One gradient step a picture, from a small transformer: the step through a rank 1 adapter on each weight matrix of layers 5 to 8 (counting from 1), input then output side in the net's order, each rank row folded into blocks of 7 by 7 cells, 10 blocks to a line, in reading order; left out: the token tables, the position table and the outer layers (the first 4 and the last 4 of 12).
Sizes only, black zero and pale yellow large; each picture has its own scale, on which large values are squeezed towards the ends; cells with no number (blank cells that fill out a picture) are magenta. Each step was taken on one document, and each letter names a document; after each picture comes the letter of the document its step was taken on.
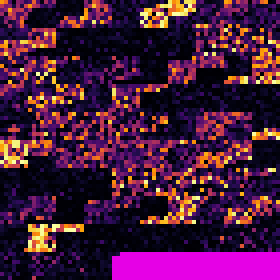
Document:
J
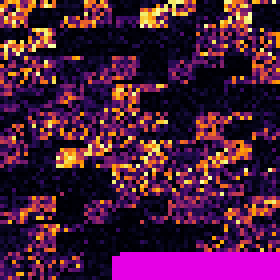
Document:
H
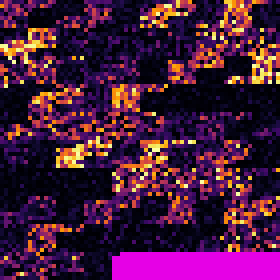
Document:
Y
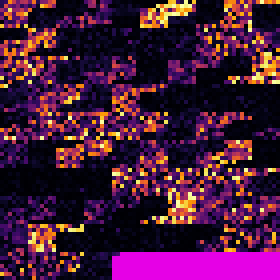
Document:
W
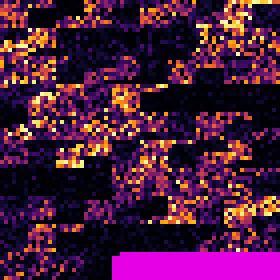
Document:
Y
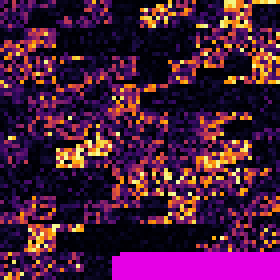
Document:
H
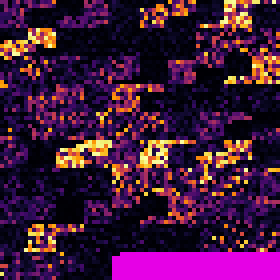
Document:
J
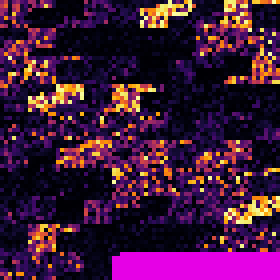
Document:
J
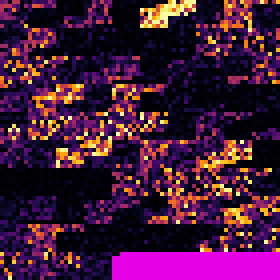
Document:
W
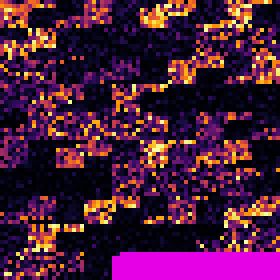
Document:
Y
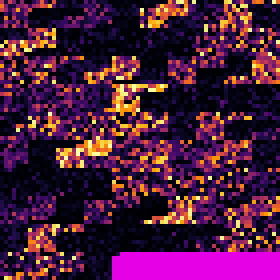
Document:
H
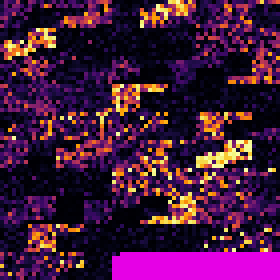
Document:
J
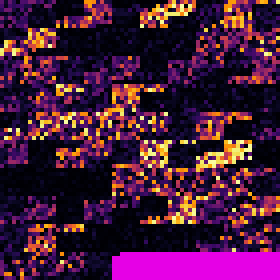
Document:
W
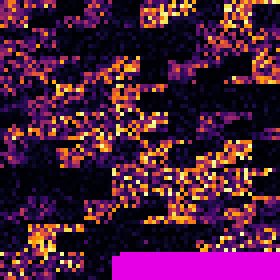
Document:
W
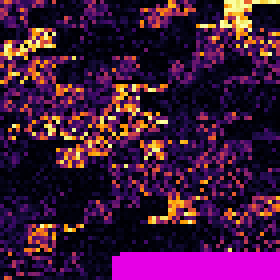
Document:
H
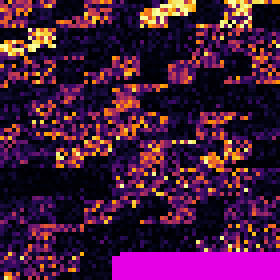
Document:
Y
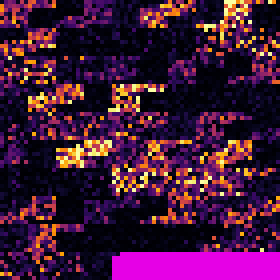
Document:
H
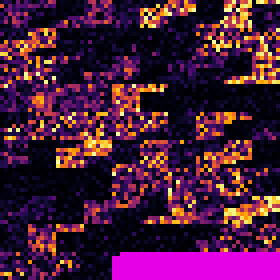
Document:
W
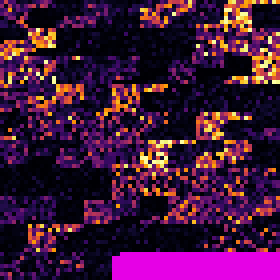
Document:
J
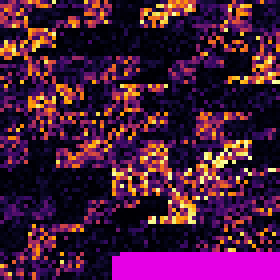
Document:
J
